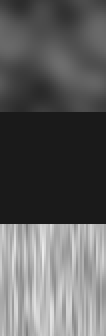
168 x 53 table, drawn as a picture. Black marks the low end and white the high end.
It is made of 3 by 1 panels. Panel 1,1: low, smooth. Panel 2,1: very low, flat. Panel 3,1: high, streaked downward.
